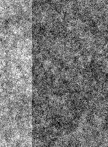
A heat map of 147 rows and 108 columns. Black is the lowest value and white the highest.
Ninth with the highest average: middle left. Grain: blotchy. Seam: vertical, 30% of the way across, the left part higher.
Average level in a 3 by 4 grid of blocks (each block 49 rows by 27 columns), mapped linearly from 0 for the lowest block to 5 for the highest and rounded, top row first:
4 1 1 1 / 5 1 0 0 / 4 1 0 1
